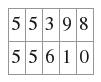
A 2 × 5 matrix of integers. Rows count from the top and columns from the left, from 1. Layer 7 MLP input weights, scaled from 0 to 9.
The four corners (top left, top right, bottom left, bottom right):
5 8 5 0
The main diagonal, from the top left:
5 5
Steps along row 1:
same down up down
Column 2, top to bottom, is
5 5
